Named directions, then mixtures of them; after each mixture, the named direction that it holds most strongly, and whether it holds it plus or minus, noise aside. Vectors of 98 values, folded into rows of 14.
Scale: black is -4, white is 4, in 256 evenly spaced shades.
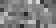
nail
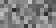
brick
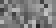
brick, minus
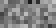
brick, minus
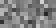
brick, plus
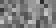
nail, plus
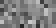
nail, plus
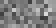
brick, minus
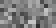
nail, plus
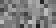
nail, plus
